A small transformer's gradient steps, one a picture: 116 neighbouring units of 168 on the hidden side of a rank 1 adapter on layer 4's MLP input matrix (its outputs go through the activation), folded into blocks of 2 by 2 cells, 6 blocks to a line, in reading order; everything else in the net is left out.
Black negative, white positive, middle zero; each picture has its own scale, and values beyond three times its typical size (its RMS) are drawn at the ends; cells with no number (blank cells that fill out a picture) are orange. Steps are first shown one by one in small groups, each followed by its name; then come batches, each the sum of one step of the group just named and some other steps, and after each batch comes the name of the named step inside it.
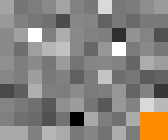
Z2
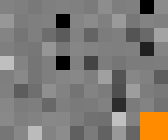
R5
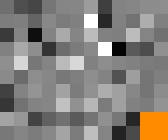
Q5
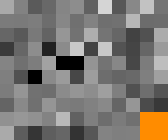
Q5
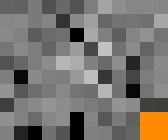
Q5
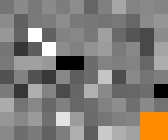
Z2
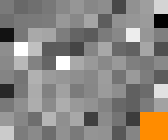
Q5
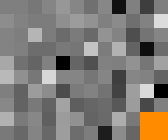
R5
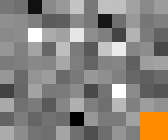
Z2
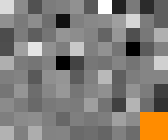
R5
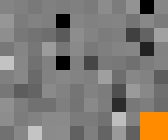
R5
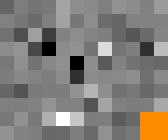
Q5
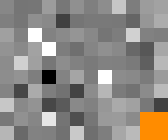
Z2
